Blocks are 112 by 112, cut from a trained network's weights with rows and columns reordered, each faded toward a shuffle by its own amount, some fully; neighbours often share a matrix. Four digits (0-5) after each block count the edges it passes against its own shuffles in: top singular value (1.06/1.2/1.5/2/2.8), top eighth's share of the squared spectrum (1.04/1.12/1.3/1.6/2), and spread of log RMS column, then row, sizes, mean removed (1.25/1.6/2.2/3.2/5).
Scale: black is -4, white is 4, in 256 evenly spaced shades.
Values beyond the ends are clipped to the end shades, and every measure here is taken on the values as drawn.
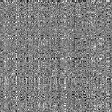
4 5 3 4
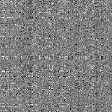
4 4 2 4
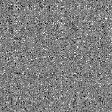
3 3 1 2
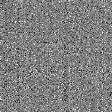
3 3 1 2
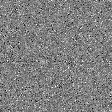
2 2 0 0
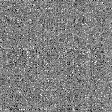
3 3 0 2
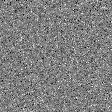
1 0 0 0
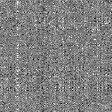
4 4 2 3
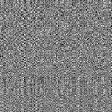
5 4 3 3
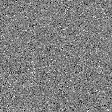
2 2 1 1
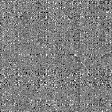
4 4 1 3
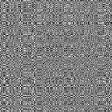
5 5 4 4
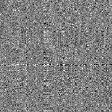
4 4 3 2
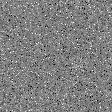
0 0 0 0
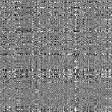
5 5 3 4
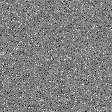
0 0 0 0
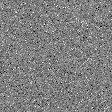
0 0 0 0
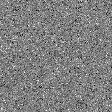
3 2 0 1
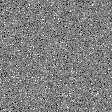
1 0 0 0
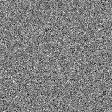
3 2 0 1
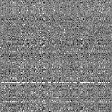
4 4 3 3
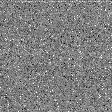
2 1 0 0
